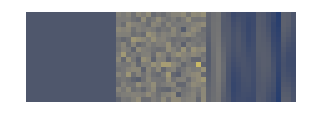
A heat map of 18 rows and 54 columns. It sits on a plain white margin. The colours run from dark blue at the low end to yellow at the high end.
It is made of 1 by 3 panels. Panel 1,1: low, flat. Panel 1,2: middling, fine-grained. Panel 1,3: low, streaked downward.
